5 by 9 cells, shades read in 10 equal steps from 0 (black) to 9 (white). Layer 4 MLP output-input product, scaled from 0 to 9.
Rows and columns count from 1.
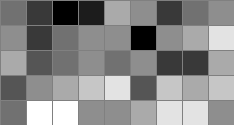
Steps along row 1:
down down up up down down up up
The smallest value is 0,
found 2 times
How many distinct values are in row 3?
5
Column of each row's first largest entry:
5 9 1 5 2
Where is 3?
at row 3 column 2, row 4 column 1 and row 4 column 6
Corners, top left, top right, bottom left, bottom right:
4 5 4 5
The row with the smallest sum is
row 1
